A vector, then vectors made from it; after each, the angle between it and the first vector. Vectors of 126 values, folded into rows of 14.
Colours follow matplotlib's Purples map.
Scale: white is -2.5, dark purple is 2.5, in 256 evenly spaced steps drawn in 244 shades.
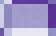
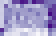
nearly parallel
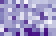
partly opposed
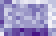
nearly opposite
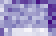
nearly parallel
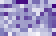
partly aligned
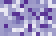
orthogonal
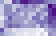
nearly parallel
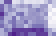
nearly opposite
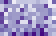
partly opposed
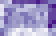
nearly parallel
